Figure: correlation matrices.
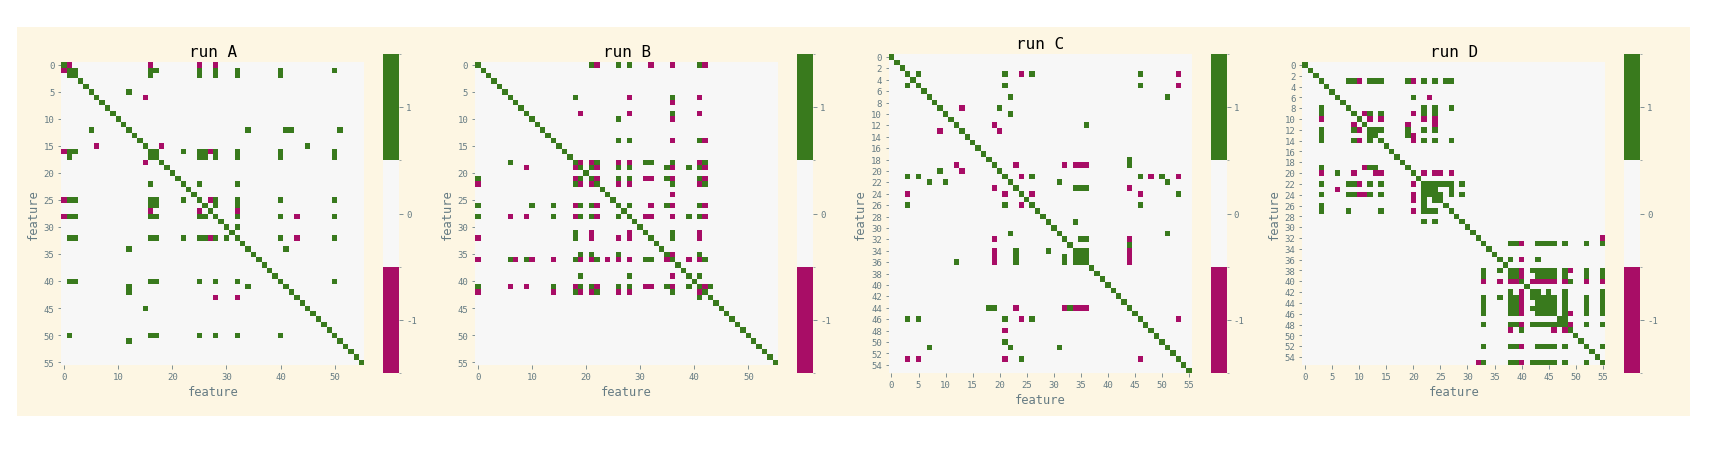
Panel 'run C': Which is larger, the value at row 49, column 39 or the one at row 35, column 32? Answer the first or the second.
the second
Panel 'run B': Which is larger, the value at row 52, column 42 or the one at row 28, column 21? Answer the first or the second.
the second
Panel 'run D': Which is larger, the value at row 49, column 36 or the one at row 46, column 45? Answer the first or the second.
the second
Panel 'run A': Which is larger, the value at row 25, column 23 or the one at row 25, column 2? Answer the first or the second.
the second
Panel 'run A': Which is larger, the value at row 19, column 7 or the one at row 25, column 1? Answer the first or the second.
the second
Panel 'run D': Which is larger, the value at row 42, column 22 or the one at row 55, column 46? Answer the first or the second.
the second
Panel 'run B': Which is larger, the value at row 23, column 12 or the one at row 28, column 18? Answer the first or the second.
the first
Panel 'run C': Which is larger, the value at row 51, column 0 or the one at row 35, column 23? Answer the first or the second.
the second
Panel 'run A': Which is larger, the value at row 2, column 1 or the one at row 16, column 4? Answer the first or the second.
the first
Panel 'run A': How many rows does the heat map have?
56
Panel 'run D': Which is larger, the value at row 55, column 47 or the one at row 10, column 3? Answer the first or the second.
the first
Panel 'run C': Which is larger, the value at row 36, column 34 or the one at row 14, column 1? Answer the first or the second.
the first
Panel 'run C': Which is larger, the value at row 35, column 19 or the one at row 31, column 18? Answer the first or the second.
the second
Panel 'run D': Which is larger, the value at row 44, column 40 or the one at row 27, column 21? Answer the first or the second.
the second
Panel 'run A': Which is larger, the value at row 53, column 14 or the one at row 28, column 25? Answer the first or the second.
the second
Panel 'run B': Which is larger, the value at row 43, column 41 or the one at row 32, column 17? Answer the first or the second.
the first
